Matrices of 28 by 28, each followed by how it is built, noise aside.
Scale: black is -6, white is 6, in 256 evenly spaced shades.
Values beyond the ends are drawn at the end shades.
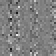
uneven columns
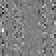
uneven columns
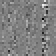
uneven columns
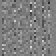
uneven columns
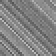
Toeplitz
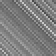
Toeplitz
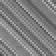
Toeplitz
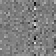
uneven columns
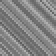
Toeplitz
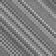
Toeplitz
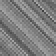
Toeplitz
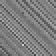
Toeplitz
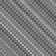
Toeplitz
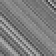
Toeplitz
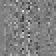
uneven columns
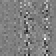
uneven columns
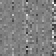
uneven columns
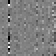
uneven columns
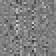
uneven columns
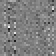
uneven columns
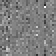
uneven columns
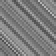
Toeplitz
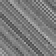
Toeplitz
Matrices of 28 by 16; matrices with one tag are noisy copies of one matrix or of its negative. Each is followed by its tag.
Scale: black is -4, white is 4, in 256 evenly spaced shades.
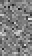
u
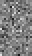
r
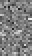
u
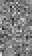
r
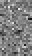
u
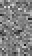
u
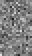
r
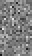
r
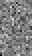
r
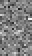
u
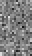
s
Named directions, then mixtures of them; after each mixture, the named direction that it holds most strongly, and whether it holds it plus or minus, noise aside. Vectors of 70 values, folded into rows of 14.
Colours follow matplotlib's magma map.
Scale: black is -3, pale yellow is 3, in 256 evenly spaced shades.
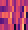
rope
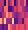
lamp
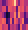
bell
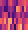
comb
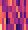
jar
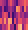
comb, plus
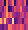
lamp, plus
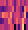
rope, plus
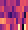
rope, minus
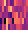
lamp, minus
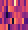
lamp, minus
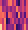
jar, plus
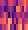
comb, plus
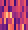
lamp, plus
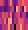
comb, plus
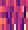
rope, minus
